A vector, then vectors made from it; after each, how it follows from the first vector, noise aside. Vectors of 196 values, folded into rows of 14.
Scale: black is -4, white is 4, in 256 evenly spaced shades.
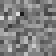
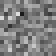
copied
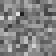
copied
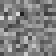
copied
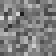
copied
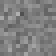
shrunk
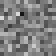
copied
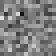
copied
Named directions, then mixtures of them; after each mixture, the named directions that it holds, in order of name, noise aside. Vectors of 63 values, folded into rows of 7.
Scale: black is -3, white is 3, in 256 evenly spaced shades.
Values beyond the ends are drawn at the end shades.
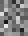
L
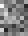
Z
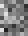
Z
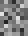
L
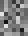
L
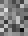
L, Z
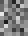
L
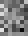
L, Z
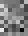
L, Z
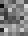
Z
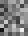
L, Z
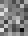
L, Z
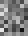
L, Z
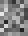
L, Z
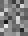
L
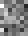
Z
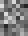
L, Z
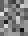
L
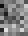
Z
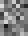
L, Z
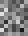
L, Z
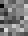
Z
